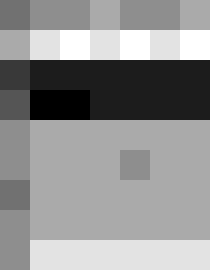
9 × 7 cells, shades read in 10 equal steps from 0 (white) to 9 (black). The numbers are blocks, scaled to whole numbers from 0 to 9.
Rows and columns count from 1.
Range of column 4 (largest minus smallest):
7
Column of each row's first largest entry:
1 1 2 2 1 1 1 1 1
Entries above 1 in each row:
7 1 7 7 7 7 7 7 1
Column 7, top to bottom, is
3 0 8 8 3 3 3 3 1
